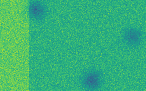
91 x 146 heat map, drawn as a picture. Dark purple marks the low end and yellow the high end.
Stripes: none. Dips: three. Seam: vertical, 20% of the way across, the left part higher.
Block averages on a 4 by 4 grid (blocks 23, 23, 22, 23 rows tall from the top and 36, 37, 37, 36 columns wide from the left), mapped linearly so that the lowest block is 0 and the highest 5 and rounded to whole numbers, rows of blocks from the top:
4122 / 5221 / 5222 / 5202
